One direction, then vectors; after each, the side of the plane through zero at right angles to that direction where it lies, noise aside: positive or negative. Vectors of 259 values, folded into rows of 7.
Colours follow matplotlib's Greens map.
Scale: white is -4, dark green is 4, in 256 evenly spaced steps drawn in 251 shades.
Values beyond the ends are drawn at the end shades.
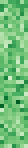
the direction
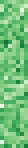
negative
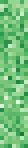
negative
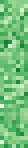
negative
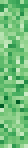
positive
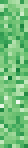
negative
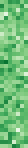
positive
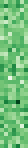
positive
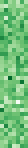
negative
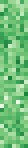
negative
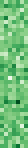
positive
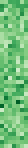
positive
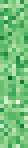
negative
